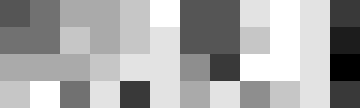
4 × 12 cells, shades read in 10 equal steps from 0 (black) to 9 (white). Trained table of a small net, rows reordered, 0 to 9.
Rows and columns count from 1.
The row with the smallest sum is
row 2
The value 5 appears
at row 3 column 7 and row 4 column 9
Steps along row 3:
same same up up same down down up same down down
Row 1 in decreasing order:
9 9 8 8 7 6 6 4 3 3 3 2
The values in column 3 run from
4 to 7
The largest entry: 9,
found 6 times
